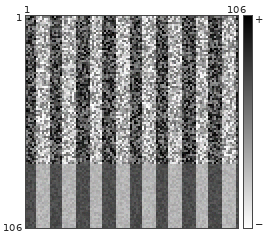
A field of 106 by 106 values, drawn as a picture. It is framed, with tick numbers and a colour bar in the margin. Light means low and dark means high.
Upright stripes repeat 8 times across the table. A horizontal seam about 70% of the way down splits the table, and the bottom part is calmer. On average the colour sits 50% of the way up the scale. There is no overall slope.
